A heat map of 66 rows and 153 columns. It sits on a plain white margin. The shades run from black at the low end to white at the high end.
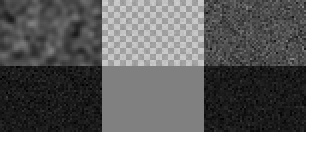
The table splits into 2 rows of 3 panels. Panel 1,1: low, blotchy. Panel 1,2: high, checkered. Panel 1,3: low, fine-grained. Panel 2,1: very low, fine-grained, faint in contrast. Panel 2,2: middling, flat. Panel 2,3: very low, fine-grained, faint in contrast.
